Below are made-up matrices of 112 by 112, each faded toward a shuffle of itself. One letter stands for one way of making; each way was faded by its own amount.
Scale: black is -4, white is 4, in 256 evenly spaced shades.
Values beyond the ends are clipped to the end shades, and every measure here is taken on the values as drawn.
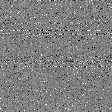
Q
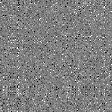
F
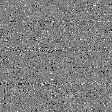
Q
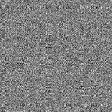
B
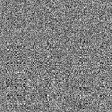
B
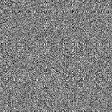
B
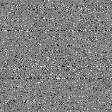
Q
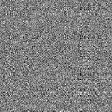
B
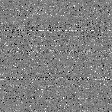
Q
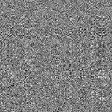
B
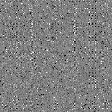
F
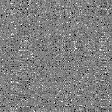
F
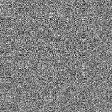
B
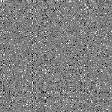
F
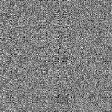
B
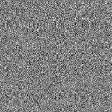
B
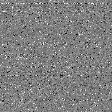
Q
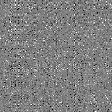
F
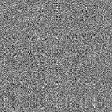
B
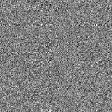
B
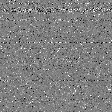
Q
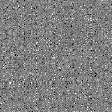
F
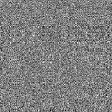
B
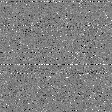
Q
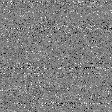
Q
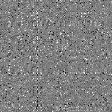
F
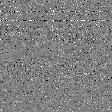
Q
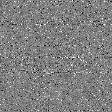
Q
